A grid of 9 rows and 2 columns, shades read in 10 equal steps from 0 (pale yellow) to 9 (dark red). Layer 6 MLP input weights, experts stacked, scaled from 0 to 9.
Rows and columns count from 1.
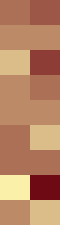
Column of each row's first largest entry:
2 1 2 2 1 1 1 2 1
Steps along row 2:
same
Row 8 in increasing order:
0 9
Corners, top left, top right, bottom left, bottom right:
5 6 4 2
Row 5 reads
4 4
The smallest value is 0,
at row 8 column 1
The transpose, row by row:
5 4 2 4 4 5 5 0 4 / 6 4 7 5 4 2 5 9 2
